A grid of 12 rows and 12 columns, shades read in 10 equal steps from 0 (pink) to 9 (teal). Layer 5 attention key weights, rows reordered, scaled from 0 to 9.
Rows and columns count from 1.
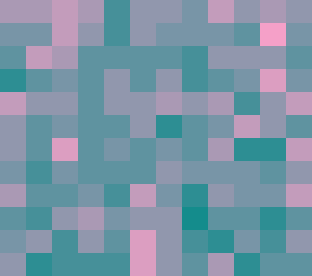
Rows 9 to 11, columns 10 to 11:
5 5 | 6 8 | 5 7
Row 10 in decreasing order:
9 8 7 6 6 6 6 5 4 4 4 3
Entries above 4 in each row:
2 8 7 9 2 8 8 10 8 8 7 8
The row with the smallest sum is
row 1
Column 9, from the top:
2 5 4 6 3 5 3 5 4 6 8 3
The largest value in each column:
8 8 7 7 7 6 8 9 8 8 8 6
